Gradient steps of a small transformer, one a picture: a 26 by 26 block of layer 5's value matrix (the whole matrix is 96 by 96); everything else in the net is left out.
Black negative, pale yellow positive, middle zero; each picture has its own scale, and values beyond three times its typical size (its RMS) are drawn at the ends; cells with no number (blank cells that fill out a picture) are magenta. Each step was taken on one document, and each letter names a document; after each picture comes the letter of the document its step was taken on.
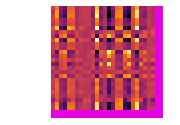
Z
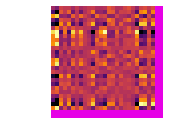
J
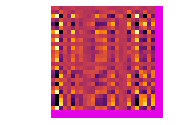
J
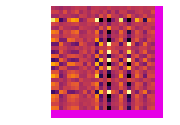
Z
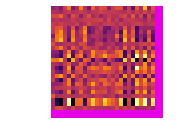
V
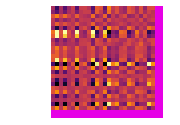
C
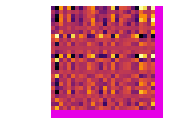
J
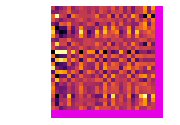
J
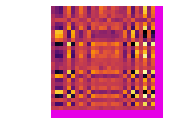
V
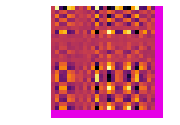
Z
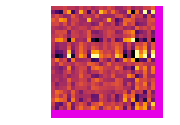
V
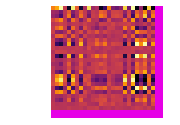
V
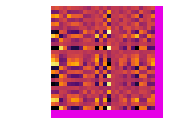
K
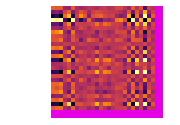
V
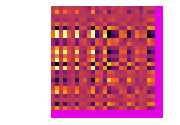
C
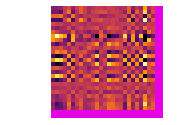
V
